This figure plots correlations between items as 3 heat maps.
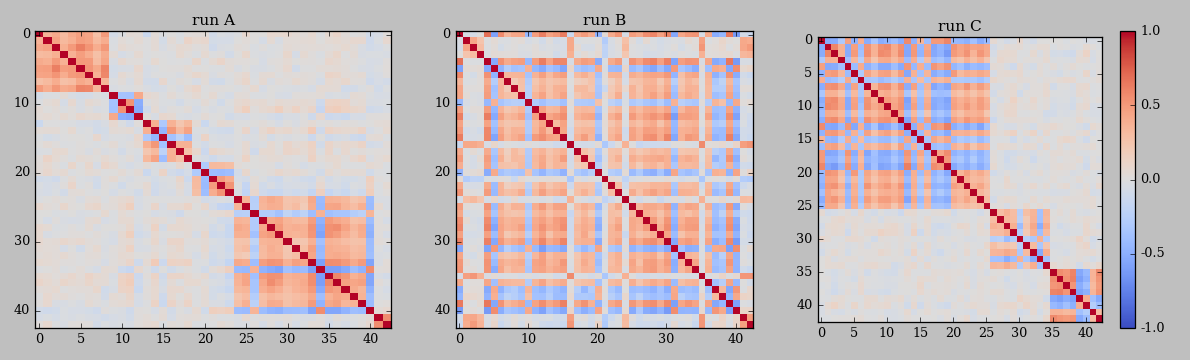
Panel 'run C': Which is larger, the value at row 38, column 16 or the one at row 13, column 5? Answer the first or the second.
the first
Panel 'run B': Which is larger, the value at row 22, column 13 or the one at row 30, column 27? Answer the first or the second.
the second
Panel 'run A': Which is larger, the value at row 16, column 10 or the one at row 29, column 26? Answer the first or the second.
the first
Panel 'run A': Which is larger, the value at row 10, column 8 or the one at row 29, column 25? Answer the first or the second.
the second
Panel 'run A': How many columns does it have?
43
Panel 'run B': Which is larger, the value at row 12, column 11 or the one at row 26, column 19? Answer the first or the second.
the first
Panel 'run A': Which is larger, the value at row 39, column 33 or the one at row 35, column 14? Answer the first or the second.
the first
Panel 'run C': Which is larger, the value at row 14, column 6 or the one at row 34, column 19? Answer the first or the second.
the second
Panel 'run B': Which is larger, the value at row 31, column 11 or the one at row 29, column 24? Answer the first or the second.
the second
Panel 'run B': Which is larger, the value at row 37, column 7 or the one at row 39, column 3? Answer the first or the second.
the second
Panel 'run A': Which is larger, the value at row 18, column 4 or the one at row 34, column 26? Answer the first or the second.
the second
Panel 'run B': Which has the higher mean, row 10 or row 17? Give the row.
17
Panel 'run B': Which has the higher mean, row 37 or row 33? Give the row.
33
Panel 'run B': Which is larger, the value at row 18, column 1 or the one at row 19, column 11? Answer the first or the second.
the second
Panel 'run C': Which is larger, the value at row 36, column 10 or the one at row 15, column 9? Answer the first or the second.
the first
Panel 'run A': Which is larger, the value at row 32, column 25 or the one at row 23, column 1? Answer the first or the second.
the first
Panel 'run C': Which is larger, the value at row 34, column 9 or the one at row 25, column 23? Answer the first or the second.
the second
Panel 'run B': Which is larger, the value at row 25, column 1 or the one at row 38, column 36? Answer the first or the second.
the first
